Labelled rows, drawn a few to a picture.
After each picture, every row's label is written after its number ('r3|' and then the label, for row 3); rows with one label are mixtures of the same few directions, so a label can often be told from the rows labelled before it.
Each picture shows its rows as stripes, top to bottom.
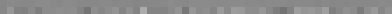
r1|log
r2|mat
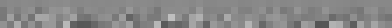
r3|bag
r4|bag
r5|log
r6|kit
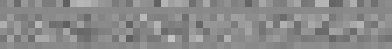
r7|kit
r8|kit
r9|mat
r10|bag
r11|kit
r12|log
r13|mat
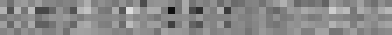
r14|mat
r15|log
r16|bag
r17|log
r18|kit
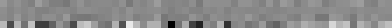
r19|bag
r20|log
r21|kit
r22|log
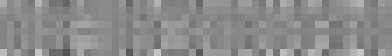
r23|bag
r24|bag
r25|mat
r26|kit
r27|log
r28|kit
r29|kit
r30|bag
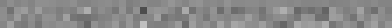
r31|log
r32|mat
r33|kit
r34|mat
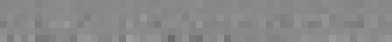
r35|bag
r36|kit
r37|mat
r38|bag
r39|log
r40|log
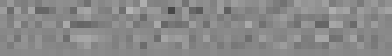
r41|mat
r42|log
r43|mat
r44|kit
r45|kit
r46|kit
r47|mat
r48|mat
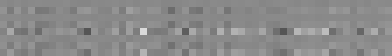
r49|kit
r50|log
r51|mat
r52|log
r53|mat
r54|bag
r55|log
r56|mat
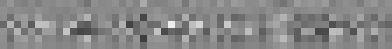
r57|mat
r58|bag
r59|mat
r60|log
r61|kit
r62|mat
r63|mat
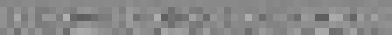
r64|bag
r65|log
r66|kit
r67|log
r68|kit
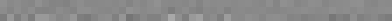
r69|bag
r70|log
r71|log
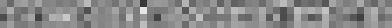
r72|mat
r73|mat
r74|bag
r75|mat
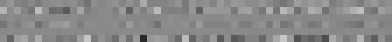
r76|mat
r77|bag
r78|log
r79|bag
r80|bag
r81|mat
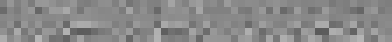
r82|log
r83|bag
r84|kit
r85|kit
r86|kit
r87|bag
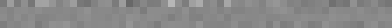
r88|log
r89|mat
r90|log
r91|bag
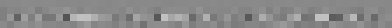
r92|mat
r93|bag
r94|kit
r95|mat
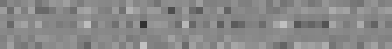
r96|bag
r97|log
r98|mat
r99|mat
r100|mat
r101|log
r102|mat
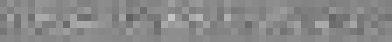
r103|log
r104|mat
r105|log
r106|kit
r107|bag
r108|kit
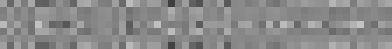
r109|log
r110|log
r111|log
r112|bag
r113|log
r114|log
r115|log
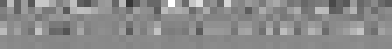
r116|log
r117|kit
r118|bag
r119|bag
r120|bag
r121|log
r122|bag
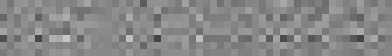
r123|mat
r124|kit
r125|bag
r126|kit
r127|bag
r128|bag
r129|mat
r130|bag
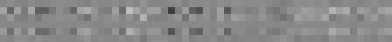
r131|mat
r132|log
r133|mat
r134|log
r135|log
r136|mat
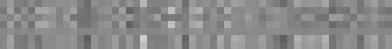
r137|mat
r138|log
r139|kit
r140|log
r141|log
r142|mat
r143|mat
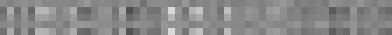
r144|mat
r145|log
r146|log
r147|kit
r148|log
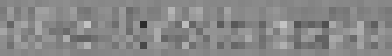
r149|bag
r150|log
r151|log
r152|mat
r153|bag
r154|kit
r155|mat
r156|kit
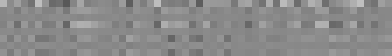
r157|bag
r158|kit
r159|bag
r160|kit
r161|kit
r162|log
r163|log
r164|log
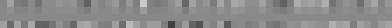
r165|mat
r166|mat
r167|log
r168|log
